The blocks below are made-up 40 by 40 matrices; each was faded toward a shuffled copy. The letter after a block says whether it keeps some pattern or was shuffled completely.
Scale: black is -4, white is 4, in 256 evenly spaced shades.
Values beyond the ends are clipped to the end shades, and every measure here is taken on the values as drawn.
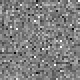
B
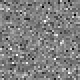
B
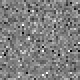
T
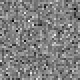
B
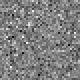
B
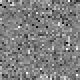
T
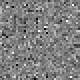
T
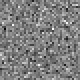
B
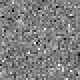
B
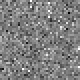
B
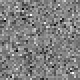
B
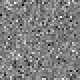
B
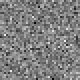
B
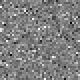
B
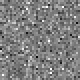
T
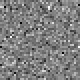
B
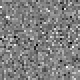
B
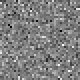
B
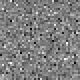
B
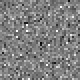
B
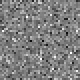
B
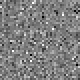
T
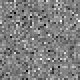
T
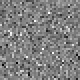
B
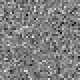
B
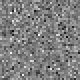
B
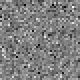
B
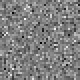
B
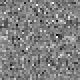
T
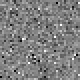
T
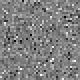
T
